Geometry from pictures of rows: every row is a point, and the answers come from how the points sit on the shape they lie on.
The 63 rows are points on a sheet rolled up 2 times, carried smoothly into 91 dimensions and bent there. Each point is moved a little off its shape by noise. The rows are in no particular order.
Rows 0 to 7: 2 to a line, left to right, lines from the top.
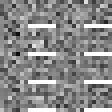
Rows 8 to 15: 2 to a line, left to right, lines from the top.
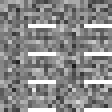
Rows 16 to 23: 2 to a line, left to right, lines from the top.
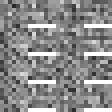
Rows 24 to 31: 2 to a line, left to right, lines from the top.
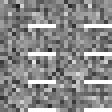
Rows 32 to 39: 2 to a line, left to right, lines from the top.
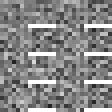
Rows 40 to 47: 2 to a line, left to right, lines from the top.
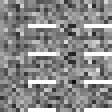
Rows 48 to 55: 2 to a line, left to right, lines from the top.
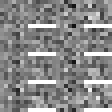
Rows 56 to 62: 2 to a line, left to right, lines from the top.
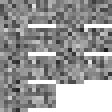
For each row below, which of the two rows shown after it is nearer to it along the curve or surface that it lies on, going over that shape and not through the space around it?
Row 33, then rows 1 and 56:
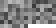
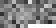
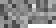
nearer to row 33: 1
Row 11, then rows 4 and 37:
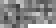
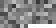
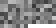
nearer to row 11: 37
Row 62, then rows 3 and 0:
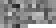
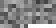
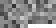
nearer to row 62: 0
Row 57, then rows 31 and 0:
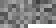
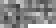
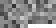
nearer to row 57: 0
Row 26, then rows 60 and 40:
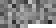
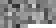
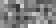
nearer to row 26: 60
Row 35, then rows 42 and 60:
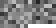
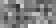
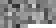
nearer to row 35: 42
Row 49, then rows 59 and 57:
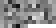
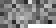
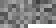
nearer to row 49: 59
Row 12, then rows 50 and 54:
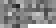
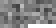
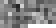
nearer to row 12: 54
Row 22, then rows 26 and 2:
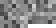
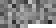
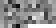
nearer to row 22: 26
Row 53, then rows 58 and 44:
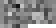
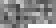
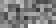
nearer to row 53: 58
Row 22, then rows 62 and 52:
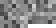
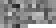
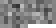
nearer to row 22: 62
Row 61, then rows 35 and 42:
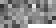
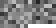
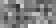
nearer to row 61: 35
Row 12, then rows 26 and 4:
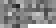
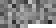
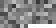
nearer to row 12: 26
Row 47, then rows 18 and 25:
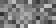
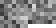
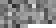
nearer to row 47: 18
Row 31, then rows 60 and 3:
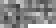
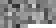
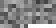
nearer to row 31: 60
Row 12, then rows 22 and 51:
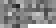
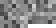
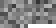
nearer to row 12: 22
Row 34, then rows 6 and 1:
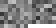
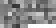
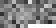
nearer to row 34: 1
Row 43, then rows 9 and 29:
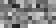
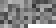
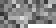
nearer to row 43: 29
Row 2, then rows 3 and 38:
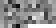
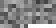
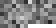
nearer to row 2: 38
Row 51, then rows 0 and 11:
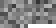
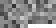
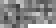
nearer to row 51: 0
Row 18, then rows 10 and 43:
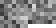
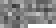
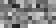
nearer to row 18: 43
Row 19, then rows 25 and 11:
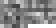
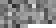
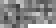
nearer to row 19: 11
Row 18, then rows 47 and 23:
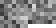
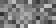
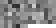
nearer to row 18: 47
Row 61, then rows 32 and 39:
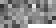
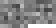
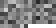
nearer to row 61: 39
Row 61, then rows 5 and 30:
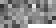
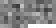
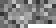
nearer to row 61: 30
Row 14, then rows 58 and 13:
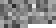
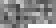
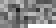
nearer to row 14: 58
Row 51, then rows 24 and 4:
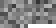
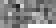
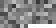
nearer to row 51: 4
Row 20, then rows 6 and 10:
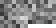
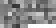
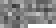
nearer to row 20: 6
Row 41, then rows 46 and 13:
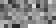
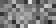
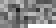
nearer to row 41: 46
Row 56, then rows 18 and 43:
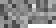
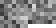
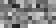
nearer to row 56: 18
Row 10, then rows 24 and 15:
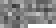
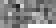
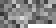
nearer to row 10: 24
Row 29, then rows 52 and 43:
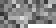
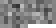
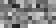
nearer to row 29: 43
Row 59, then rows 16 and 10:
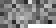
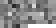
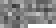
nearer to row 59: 16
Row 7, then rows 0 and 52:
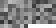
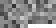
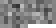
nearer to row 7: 0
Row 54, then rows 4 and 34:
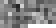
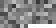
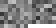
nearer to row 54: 34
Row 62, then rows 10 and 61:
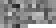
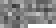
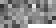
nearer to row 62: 10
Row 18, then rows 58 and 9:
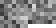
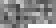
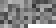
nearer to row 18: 9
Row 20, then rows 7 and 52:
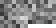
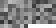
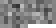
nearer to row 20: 7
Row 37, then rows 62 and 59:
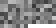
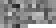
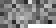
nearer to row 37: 59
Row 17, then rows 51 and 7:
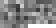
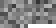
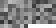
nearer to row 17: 7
